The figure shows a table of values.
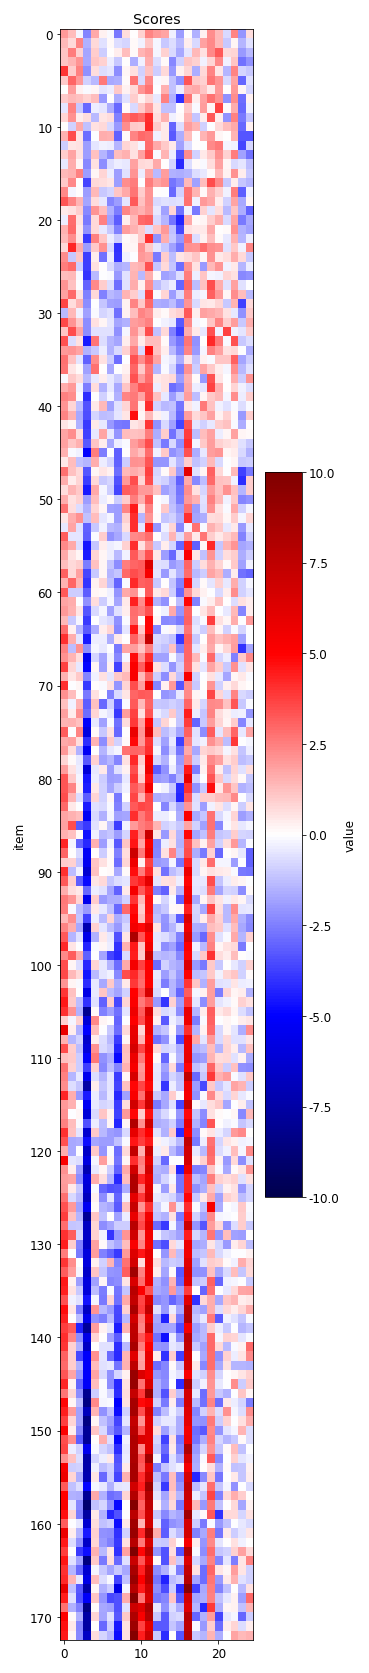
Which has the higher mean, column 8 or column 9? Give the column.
9
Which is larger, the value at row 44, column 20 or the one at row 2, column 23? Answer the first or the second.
the first
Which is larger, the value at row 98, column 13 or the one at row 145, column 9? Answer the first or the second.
the second
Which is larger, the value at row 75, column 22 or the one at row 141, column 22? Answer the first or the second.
the first
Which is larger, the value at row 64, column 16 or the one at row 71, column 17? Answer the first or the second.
the first
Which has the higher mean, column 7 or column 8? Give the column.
8
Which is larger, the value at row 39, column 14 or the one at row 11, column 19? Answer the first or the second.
the second
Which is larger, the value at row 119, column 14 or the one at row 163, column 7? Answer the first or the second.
the first
